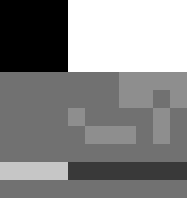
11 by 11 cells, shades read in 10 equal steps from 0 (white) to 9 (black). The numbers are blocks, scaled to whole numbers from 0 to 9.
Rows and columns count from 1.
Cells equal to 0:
28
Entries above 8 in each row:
4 4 4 4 0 0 0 0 0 0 0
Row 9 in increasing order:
5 5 5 5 5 5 5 5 5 5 5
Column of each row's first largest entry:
1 1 1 1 1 1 1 1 1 5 1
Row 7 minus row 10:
3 3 3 3 -3 -2 -2 -2 -2 -3 -2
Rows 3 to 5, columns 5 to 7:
0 0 0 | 0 0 0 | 5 5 5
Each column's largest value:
9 9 9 9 7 7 7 7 7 7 7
